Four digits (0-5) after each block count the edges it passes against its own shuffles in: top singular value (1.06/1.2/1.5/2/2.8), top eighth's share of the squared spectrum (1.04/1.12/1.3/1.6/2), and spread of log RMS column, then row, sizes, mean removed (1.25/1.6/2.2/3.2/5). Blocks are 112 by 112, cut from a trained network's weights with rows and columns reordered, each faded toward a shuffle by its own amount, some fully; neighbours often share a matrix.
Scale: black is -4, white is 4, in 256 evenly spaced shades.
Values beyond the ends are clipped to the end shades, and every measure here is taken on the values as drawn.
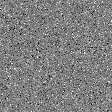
0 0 0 0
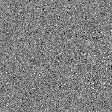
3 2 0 1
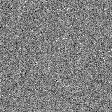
2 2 0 1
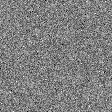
0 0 0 0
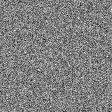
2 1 0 0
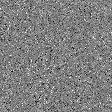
1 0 0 0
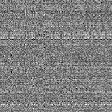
4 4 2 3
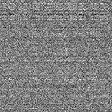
4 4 1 2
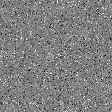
2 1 0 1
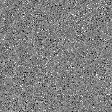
3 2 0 2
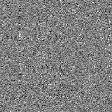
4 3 2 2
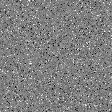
0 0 0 0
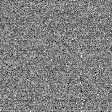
2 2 1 0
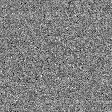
2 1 0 0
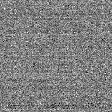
3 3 1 1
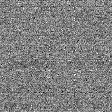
3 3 1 1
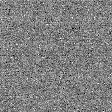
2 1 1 0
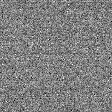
2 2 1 0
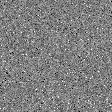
0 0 0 0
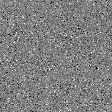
2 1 0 1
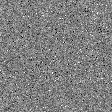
1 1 0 0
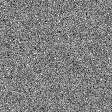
0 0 0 0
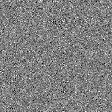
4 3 1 1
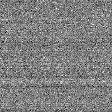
3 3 2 1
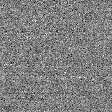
2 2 1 0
